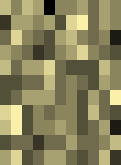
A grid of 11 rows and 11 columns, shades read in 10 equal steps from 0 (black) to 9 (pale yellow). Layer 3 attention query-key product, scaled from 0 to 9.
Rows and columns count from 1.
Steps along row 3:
up down down down up up down down up down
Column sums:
56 65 51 49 52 52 59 51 48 60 46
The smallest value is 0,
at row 1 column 5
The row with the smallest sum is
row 10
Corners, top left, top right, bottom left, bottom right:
7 5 6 2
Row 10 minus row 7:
0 0 -2 -4 -2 0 1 1 -2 1 -2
